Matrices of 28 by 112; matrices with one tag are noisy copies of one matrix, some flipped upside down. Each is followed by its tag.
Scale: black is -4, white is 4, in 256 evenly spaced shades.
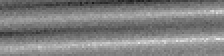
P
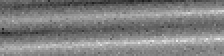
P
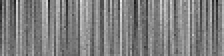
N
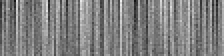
N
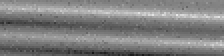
P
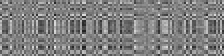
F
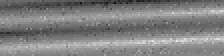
P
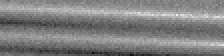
P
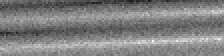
P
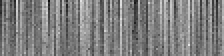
N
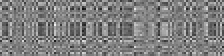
F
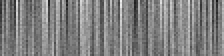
N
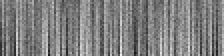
N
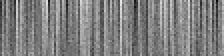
N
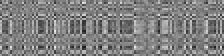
F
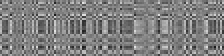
F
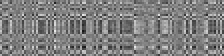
F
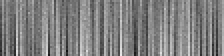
N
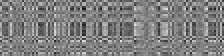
F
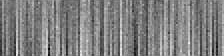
N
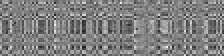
F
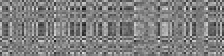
F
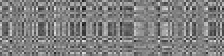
F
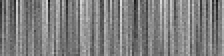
N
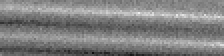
P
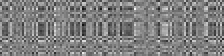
F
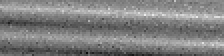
P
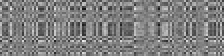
F
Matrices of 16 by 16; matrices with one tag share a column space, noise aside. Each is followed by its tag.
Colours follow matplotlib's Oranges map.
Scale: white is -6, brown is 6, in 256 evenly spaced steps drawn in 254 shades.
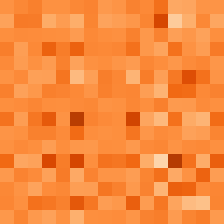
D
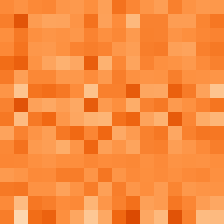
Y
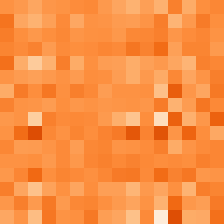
Y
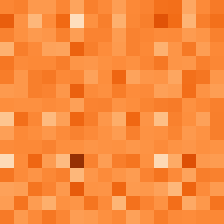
D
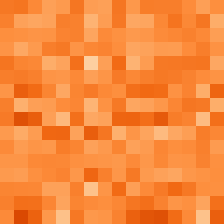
Y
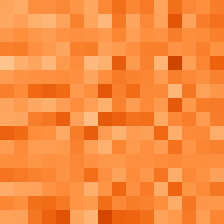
Y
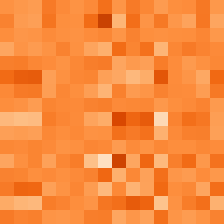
D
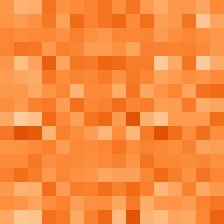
Y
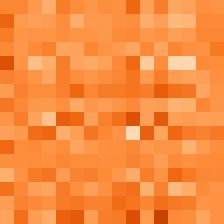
Y
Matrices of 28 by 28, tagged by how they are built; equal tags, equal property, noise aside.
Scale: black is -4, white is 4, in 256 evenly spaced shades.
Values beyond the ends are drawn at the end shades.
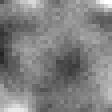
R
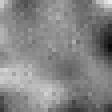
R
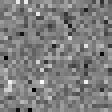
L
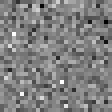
L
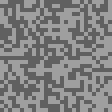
L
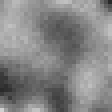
R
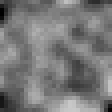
R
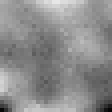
R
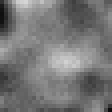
R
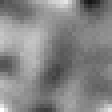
R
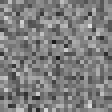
L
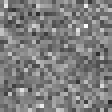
L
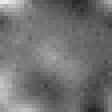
R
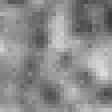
R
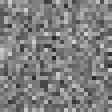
L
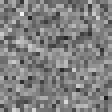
L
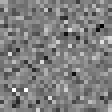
L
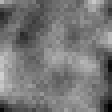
R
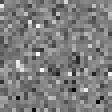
L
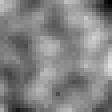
R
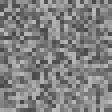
L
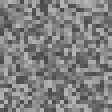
L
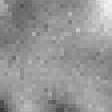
R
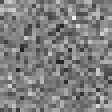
L
